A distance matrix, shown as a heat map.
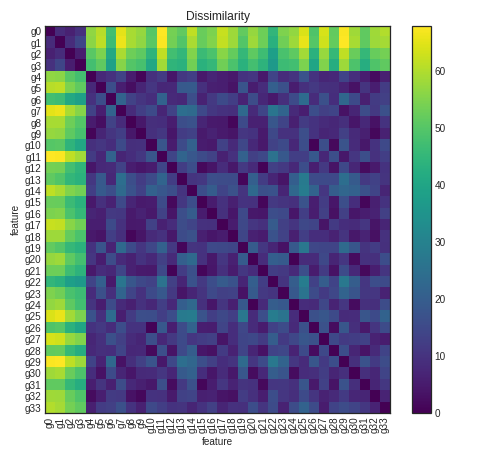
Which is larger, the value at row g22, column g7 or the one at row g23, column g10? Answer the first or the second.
the first
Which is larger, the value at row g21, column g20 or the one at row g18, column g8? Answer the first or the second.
the first
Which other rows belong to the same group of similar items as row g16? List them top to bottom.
g4, g5, g6, g7, g8, g9, g10, g11, g12, g13, g14, g15, g17, g18, g19, g20, g21, g22, g23, g24, g25, g26, g27, g28, g29, g30, g31, g32, g33
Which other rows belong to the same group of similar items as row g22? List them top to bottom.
g4, g5, g6, g7, g8, g9, g10, g11, g12, g13, g14, g15, g16, g17, g18, g19, g20, g21, g23, g24, g25, g26, g27, g28, g29, g30, g31, g32, g33
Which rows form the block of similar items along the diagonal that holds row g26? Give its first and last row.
g4 to g33
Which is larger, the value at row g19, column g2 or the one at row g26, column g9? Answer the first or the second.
the first
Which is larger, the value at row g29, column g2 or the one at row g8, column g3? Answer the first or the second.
the first
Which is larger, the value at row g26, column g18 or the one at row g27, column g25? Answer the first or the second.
the second
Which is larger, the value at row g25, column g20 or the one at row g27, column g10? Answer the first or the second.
the second
